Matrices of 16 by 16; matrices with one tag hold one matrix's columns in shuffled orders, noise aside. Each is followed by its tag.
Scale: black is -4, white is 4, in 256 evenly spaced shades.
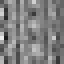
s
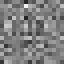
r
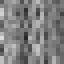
s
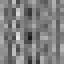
s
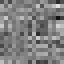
r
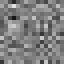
r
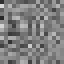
r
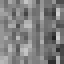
s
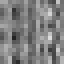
s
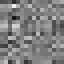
r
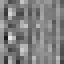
s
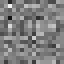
r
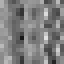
s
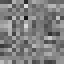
r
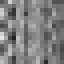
s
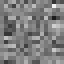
r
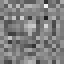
r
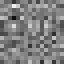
r
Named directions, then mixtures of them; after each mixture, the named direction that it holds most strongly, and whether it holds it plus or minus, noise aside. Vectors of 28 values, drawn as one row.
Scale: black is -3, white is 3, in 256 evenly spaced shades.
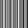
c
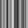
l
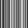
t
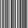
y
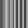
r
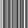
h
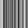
r, minus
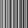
c, plus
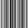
t, minus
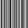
y, minus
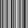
y, plus
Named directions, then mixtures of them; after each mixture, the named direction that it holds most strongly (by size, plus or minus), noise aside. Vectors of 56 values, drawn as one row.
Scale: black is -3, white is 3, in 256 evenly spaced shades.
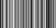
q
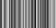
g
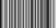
g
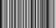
g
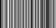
q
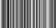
g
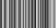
g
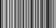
q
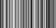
q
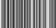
q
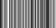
g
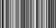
g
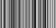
g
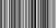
g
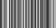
g
